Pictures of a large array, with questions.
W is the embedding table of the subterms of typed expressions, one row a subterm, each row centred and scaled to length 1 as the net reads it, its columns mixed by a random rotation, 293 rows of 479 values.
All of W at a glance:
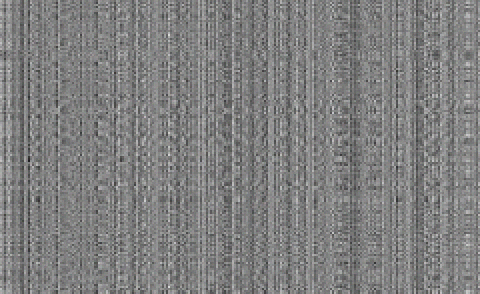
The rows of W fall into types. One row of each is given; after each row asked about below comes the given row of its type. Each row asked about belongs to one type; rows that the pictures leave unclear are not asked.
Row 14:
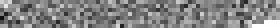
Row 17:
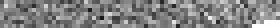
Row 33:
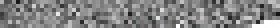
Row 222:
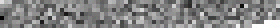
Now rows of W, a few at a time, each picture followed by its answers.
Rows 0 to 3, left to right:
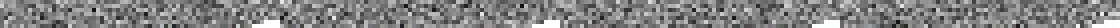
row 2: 17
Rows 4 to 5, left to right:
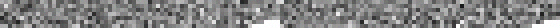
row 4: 14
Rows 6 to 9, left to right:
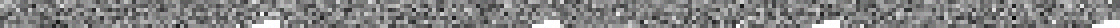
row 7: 17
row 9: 17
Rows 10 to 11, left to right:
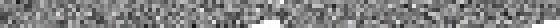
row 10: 33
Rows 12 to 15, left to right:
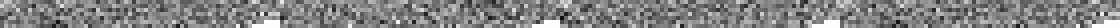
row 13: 222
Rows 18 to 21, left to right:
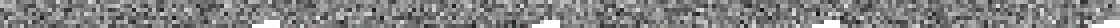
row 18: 17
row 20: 222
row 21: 14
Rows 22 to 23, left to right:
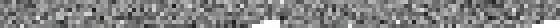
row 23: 222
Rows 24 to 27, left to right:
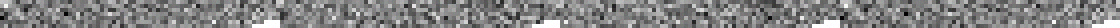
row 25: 33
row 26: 222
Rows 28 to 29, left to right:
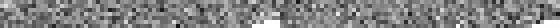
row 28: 17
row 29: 33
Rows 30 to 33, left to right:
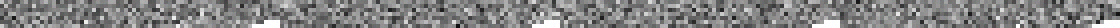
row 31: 17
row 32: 17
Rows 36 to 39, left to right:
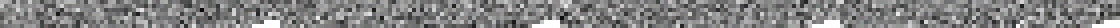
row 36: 222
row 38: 14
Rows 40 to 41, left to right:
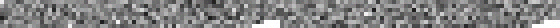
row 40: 222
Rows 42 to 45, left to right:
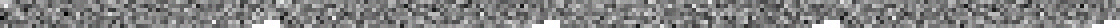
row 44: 33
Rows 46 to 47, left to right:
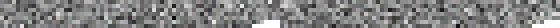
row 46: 17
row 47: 17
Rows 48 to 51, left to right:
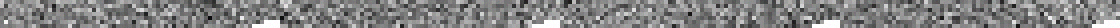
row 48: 222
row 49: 14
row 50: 33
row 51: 17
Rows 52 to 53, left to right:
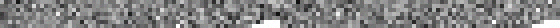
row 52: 33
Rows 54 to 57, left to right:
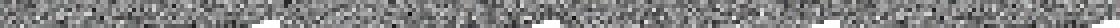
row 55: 33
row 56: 14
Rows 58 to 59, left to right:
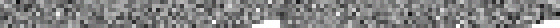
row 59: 33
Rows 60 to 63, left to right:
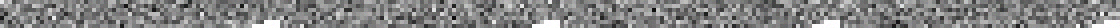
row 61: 17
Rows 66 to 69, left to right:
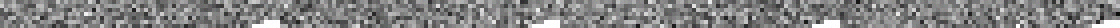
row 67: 14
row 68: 33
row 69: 33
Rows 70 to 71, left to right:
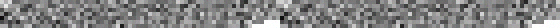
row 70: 14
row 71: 14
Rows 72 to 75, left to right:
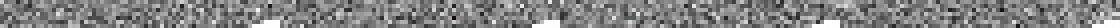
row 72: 14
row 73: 17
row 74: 33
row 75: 17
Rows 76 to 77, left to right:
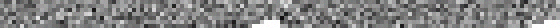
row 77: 14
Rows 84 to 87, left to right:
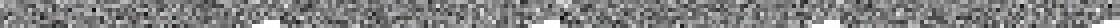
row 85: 14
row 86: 14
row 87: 14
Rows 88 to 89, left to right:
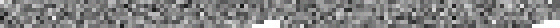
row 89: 17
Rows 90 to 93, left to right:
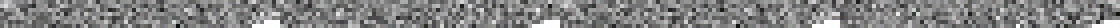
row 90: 17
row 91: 14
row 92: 17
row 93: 33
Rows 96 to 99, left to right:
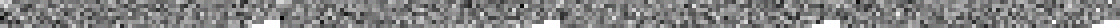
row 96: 14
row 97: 222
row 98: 33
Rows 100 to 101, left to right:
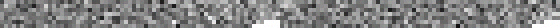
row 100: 17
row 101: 17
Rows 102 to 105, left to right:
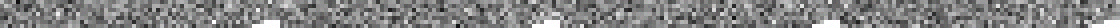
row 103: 17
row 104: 17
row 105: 14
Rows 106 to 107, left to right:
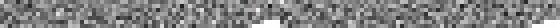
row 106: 14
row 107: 14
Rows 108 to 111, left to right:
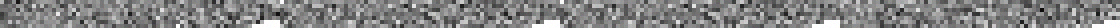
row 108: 33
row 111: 222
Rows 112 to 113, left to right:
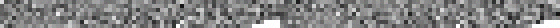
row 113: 33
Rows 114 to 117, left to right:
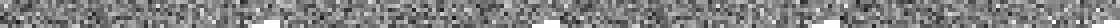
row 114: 14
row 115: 17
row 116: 14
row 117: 17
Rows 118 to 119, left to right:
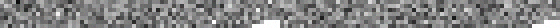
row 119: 17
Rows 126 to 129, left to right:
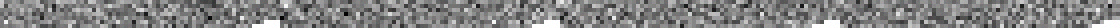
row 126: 222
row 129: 14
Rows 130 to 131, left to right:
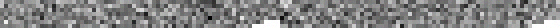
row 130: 222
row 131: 14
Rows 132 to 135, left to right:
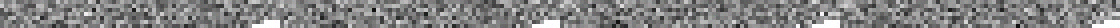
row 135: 17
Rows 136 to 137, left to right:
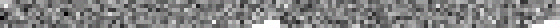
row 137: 14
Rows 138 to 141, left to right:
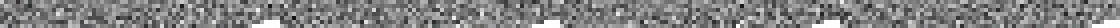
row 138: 14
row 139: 14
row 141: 14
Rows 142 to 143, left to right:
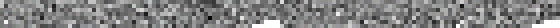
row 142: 222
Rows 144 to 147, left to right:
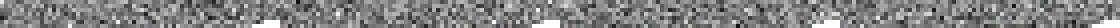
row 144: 222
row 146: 17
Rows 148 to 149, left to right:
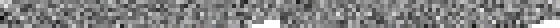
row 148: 14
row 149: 33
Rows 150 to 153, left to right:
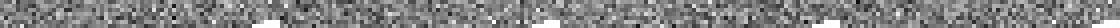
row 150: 17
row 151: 17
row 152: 33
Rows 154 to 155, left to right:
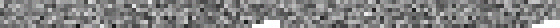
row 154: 33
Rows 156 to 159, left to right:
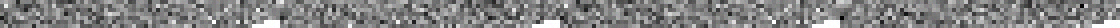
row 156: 17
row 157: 222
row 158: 17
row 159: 222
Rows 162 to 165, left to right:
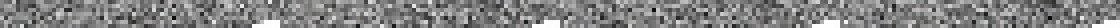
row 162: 17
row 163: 33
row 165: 222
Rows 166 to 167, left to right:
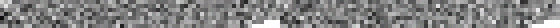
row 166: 14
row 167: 14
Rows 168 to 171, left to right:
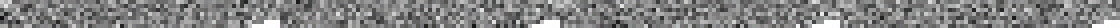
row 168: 14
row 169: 33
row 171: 17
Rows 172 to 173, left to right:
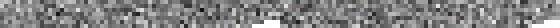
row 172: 222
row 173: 14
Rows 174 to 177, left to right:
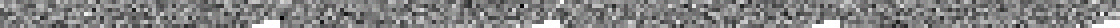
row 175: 222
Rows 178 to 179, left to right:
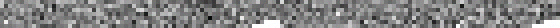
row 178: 222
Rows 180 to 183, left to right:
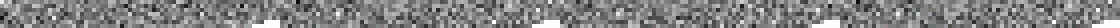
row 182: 14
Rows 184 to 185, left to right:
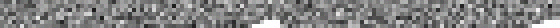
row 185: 14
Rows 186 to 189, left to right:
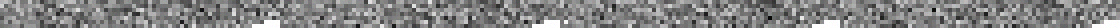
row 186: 222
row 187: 33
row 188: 222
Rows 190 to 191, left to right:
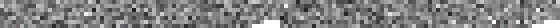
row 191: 17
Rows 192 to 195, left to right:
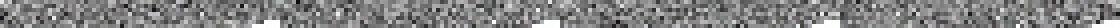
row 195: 33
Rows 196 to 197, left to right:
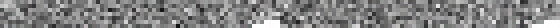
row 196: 17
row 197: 14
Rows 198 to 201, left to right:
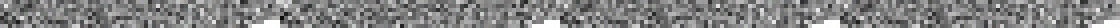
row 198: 14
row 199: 14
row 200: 14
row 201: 14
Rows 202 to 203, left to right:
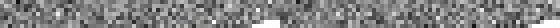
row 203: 33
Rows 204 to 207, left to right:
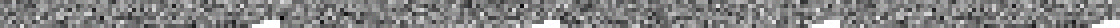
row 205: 222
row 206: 14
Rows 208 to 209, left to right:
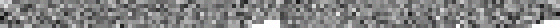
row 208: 14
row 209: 33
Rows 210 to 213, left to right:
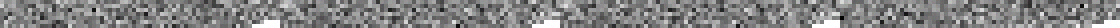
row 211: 17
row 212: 17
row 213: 222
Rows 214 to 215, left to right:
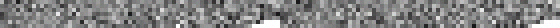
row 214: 33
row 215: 33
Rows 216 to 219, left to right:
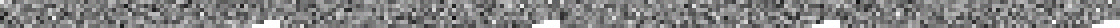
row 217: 17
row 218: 33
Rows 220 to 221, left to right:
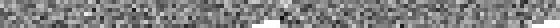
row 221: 14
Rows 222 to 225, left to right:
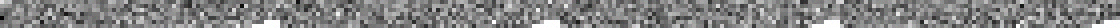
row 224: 14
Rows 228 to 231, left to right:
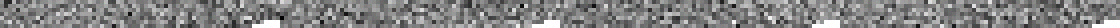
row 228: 33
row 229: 222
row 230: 17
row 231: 33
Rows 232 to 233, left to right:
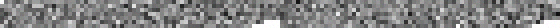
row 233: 33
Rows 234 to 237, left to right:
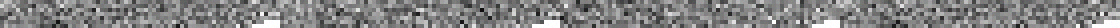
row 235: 222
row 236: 17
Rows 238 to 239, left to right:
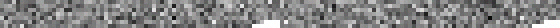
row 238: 17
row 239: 222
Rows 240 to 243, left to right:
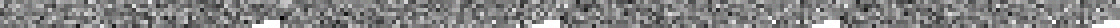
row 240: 33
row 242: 17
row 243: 17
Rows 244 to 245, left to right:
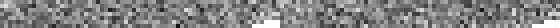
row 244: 17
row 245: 222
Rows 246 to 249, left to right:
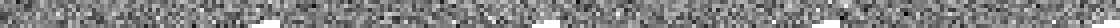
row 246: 33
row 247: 17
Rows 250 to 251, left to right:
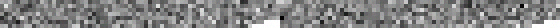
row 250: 14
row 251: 222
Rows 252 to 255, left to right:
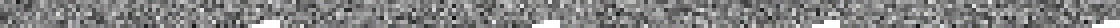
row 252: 33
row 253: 17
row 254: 222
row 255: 33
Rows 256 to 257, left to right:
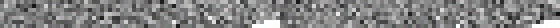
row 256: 17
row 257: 33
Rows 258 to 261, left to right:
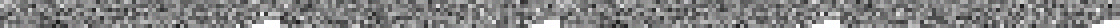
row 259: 14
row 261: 14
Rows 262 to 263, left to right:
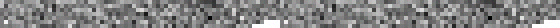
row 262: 222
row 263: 222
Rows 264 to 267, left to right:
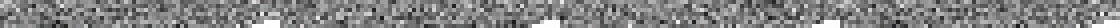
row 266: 222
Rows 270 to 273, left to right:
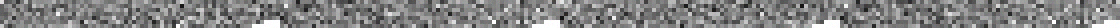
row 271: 17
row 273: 17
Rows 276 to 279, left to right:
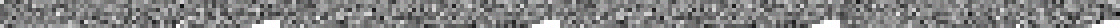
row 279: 33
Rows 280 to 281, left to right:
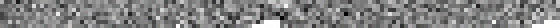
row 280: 33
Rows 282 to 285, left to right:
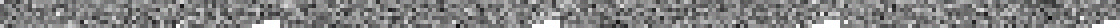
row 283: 17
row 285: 222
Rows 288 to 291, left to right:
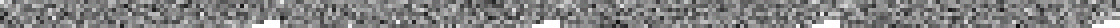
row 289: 222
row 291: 17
